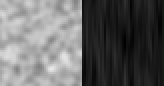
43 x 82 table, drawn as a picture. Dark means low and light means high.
The table splits into one row of 2 panels. Panel 1,1: high, blotchy. Panel 1,2: very low, streaked downward, faint in contrast.
